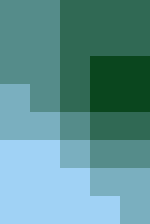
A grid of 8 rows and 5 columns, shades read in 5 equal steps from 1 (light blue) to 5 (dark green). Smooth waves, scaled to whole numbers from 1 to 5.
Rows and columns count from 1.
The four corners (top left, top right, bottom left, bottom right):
3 4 1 2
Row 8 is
1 1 1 1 2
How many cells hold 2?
7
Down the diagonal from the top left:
3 3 4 5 4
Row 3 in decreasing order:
5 5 4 3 3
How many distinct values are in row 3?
3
